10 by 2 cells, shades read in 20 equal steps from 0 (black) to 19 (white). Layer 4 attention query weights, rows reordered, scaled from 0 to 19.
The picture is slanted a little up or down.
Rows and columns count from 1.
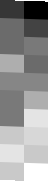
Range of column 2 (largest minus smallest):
19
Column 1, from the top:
4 8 8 13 10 9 9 15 17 15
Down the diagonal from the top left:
4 5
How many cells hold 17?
2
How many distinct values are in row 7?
2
